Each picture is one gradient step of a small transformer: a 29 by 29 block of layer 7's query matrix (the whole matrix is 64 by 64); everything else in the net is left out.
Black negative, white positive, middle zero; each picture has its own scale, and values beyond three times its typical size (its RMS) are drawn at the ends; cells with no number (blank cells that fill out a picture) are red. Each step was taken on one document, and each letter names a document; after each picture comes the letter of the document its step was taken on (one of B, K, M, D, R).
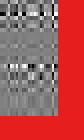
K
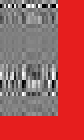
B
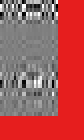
B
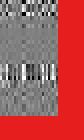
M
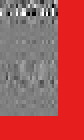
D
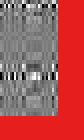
B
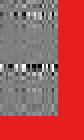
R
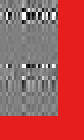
M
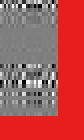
B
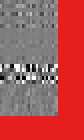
R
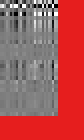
K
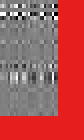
K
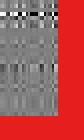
K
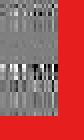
K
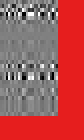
M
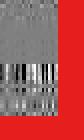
R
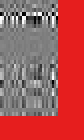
B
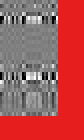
B
